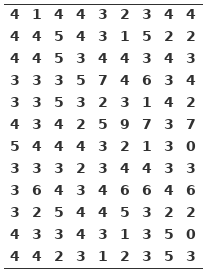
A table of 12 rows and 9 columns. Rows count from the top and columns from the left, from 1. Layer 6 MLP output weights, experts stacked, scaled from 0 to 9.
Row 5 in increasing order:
1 2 2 3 3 3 3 4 5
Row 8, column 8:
3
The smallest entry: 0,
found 2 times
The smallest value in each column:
3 1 2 2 1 1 1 2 0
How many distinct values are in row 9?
3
